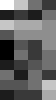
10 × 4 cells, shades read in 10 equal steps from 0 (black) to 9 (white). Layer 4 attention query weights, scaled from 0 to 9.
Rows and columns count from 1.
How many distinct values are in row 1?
4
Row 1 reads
9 7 4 2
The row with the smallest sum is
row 2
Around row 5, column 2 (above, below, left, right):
5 4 0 2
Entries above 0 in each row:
4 4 4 4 3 3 4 4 4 4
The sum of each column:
29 35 33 44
